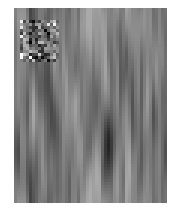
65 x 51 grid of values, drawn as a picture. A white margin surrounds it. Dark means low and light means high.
Values change most from cell to cell in the top left. An odd patch, rougher than its surroundings, sits in the top left. The halves do not mirror each other. The top middle is the ninth with the highest average. The grain runs up and down.
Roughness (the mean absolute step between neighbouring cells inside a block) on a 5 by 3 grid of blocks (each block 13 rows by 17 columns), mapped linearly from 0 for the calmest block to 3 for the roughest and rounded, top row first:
300 | 200 | 001 | 000 | 000
